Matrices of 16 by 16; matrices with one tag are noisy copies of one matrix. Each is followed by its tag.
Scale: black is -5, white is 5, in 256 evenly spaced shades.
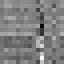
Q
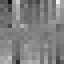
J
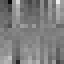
J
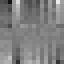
J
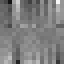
J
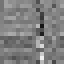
Q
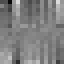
J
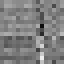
Q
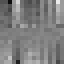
J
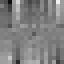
J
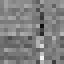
Q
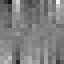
J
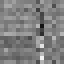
Q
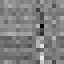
Q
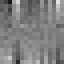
J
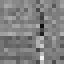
Q
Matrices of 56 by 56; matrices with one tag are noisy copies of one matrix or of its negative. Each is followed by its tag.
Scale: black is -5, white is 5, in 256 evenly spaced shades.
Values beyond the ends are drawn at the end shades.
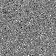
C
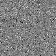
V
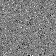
C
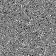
C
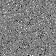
C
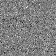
V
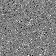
C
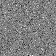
C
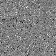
V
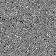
V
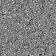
C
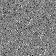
C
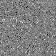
V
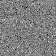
V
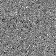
V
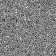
V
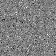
V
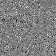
V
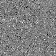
V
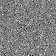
C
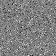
C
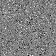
C
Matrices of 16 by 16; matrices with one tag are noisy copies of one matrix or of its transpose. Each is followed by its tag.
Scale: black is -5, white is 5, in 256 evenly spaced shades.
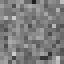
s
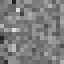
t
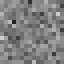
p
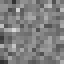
t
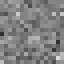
s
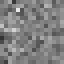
t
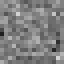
s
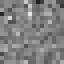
t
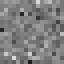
p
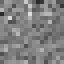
t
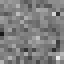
s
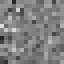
t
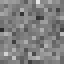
p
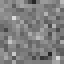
s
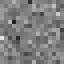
p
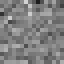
t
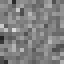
t
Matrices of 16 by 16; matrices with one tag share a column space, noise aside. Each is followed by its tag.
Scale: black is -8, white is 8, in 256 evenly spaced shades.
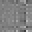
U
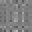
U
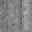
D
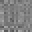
U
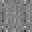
U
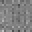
U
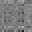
U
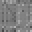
U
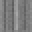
D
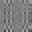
U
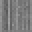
D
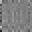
U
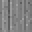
D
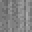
D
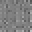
U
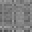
U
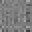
U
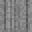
D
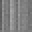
D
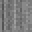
D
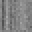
D
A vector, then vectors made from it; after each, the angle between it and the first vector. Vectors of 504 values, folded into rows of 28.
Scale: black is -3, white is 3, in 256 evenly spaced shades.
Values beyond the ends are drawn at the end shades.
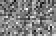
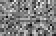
nearly opposite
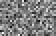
partly opposed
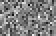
orthogonal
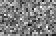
partly opposed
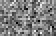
nearly opposite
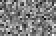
partly aligned
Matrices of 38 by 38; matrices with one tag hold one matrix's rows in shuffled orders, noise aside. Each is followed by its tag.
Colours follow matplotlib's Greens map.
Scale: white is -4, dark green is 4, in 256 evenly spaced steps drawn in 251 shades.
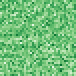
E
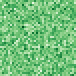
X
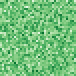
X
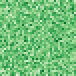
X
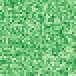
E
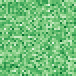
E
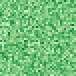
X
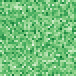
E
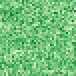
E
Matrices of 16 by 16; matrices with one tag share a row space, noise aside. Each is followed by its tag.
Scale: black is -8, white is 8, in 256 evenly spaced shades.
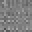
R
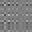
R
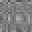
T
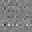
R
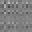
R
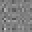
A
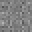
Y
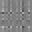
Y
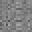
T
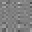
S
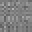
R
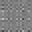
Y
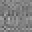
R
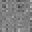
S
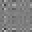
A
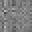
A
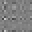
A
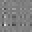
A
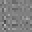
A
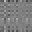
R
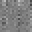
S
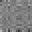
T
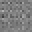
Y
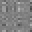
S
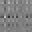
R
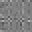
Y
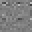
S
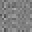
A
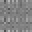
R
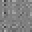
A
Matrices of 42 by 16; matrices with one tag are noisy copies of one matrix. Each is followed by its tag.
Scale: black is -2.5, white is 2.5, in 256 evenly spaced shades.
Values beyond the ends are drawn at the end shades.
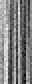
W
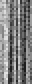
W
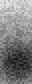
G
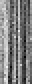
W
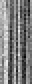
W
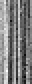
W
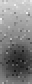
G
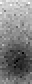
G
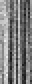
W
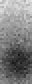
G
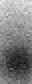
G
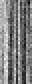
W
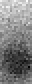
G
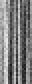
W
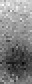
G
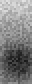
G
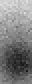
G
